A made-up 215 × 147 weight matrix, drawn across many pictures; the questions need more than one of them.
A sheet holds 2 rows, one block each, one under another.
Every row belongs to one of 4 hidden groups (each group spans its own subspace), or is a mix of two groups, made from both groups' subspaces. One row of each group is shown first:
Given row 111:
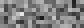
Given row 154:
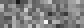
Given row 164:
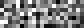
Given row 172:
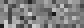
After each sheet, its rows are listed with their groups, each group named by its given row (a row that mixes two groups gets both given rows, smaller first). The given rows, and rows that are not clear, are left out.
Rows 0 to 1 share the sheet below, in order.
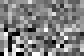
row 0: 172
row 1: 172
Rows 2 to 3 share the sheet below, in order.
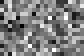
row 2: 164
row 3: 154
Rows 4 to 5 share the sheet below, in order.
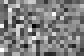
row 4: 172
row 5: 164
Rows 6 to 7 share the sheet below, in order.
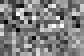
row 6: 172
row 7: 154 and 164
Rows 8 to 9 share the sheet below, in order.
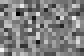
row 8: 164 and 172
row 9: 164
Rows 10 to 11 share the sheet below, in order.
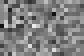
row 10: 172
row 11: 154
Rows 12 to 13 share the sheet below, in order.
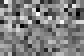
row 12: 164
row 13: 154
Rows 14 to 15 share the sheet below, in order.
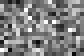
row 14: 154
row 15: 164
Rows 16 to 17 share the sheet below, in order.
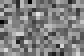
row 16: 164
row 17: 172
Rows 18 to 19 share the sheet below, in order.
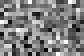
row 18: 164
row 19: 154
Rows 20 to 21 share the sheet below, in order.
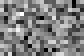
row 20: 111
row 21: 154
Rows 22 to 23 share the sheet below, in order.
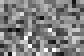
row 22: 111
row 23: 154
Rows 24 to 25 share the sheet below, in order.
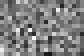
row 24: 154
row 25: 164
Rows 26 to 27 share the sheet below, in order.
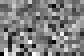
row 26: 172
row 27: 172
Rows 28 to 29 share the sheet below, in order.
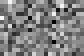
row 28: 154
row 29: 172
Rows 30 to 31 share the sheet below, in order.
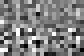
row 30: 164
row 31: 164
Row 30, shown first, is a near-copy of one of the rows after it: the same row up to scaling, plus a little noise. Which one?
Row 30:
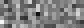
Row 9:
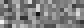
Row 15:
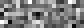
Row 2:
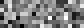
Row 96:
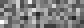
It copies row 9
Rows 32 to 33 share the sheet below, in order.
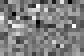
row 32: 164
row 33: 172
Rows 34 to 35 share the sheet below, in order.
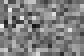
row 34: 172
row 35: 164 and 172
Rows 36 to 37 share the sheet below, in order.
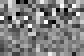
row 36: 154
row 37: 164 and 172
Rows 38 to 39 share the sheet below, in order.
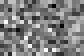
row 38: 172
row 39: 154
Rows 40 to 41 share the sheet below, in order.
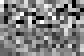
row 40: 111
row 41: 172
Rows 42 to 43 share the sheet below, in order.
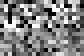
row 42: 172
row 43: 154
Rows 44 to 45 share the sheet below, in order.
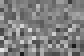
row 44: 164
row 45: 164
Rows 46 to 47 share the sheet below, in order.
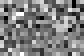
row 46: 111
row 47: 164
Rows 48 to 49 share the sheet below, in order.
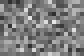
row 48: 154
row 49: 111
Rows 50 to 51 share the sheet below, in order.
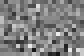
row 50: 164
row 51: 111
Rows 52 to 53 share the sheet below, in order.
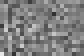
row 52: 172
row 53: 164 and 172
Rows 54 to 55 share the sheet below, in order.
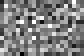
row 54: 111
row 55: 164
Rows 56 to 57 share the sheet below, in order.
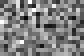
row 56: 164
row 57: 111
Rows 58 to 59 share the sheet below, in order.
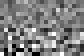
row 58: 154
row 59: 172
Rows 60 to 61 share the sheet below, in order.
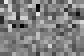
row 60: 164
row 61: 164
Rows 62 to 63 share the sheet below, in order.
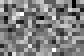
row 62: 111
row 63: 154
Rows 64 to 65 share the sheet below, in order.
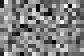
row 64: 111 and 164
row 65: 164 and 172
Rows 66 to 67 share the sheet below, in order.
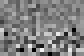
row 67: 111
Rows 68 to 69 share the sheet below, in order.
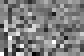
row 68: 172
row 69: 172
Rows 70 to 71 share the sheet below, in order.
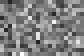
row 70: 154
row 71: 164
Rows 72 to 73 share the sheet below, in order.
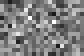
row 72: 154
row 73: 172
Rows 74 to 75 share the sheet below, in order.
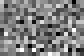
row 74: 111
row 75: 111
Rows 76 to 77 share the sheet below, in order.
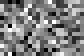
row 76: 154
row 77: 154
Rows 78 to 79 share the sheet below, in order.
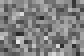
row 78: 111
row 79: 172
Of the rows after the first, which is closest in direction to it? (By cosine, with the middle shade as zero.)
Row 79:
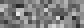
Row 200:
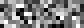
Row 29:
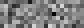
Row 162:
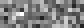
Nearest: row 29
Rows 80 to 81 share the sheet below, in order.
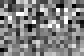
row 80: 111 and 154
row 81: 164
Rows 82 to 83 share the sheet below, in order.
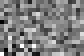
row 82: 164
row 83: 172
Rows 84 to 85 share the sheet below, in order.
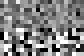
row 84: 154 and 164
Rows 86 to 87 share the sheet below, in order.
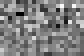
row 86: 111 and 154
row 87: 164
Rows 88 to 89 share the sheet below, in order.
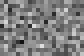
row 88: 154 and 172
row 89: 111
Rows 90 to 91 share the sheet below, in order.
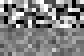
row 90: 111
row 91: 154
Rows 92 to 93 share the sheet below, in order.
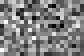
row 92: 172
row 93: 164
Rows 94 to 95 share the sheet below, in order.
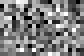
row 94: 154
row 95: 111
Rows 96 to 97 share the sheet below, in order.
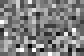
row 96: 164
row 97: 111
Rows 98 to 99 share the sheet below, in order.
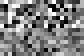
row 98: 172
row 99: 154
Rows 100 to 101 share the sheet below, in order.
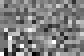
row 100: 111
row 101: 172
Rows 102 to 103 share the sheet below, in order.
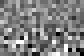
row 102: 164
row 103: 111
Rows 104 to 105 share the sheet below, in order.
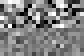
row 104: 154
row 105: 172
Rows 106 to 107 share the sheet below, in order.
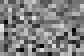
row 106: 172
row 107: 111
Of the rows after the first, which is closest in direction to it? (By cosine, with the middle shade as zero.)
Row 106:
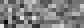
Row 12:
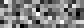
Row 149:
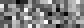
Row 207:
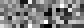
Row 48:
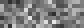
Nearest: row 12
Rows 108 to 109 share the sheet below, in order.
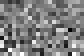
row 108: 154
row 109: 164
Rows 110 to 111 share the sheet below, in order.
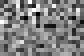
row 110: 164
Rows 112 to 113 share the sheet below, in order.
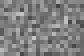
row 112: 111
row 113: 164
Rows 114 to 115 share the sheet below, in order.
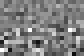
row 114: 111
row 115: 164
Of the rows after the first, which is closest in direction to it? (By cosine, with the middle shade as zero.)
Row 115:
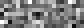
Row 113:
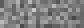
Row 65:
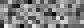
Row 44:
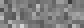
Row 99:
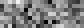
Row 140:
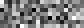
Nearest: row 113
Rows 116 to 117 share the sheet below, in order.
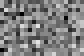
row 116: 111 and 164
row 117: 164
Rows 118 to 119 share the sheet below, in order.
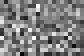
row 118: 164
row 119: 164
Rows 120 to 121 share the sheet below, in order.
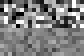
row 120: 111
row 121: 154
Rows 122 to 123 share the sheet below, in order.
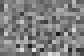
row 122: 111 and 154
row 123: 111
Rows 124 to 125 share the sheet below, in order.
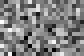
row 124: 164
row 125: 154
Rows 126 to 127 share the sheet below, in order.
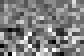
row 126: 111
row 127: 154
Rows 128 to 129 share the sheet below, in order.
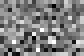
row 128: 172
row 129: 154 and 164
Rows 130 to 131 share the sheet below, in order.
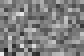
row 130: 111
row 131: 172
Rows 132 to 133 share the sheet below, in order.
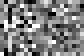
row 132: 172
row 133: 172
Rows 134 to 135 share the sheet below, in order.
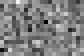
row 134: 154
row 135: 164
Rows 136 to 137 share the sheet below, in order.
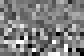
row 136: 164
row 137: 111
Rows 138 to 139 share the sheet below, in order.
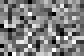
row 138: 172
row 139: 154
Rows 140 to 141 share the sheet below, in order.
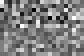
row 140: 164
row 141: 111
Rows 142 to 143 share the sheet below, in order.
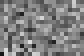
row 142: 111
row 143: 172
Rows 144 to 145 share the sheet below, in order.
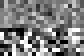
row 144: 111 and 164
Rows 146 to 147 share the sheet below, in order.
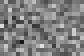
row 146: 172
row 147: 111
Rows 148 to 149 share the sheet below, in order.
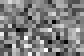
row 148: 154
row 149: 154
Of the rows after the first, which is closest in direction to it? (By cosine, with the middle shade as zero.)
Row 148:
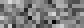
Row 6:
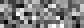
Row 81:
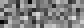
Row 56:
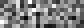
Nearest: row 81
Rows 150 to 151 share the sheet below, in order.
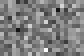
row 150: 154
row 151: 154
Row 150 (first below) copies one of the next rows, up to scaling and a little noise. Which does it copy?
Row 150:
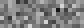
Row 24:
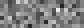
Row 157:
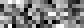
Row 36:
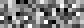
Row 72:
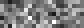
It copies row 36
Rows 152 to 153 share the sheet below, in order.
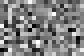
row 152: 172
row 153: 164
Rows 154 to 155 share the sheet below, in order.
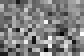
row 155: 164
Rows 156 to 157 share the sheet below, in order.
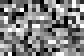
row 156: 111
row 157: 154
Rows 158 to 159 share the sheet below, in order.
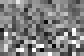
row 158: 154
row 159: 111
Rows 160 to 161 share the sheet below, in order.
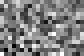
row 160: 154 and 164
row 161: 172
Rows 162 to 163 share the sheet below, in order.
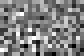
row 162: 111
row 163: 164
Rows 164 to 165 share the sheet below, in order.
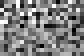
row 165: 111
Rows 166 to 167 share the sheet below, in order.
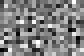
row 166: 111
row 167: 164
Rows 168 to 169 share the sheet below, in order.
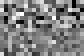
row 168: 111
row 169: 172
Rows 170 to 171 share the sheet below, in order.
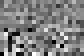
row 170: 111
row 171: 172
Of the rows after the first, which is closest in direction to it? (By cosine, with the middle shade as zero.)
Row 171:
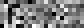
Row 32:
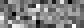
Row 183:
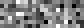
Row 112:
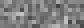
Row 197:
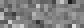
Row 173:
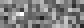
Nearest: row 112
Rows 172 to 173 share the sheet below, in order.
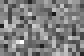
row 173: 111
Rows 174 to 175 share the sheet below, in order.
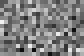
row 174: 164
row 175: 111
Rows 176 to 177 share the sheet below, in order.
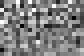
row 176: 164
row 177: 164
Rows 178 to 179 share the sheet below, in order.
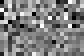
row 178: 164
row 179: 172
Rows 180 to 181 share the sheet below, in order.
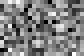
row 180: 154
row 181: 164
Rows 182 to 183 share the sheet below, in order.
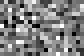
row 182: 172
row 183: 111 and 154
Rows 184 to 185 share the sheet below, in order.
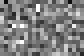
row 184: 164
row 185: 111
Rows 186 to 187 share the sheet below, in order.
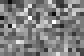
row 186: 154
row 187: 111 and 154
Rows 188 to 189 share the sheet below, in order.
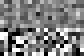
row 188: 164
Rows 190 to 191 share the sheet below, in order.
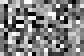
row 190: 111 and 172
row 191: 154 and 172
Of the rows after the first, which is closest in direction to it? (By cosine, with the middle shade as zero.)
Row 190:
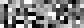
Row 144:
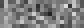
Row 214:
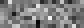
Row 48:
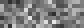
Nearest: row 214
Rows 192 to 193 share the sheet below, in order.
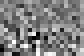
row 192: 172
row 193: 164
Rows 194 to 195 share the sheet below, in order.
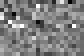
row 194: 164
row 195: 164
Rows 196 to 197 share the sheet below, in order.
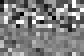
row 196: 111
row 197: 164
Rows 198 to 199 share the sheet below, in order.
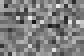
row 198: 111
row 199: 154
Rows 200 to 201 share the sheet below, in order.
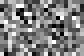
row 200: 172
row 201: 172
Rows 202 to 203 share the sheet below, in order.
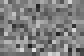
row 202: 164
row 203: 111
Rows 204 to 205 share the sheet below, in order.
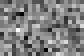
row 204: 111
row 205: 154
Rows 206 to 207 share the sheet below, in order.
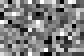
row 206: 164
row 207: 154 and 164
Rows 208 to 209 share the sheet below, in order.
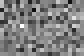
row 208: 164
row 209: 111
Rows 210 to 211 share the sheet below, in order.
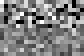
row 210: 111
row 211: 111 and 172
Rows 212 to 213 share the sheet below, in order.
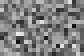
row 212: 111 and 164
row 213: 172
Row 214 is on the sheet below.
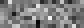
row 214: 164
